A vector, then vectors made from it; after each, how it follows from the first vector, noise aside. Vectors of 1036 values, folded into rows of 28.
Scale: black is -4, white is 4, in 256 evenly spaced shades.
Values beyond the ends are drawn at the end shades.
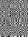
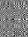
wrapped around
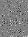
partly zeroed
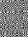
wrapped around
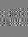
partly zeroed
